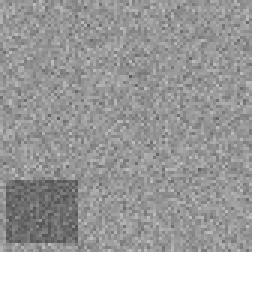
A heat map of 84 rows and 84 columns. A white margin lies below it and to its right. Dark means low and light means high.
Average level on the scale: 60%. Odd patch: lower, in the bottom left. Stripes: none. Ninth with the lowest average: bottom left. Mirror symmetry: none.
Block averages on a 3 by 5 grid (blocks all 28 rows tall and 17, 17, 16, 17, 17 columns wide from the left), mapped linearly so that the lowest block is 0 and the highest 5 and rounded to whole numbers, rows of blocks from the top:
5 5 5 5 5 / 5 5 5 5 5 / 0 2 5 5 5
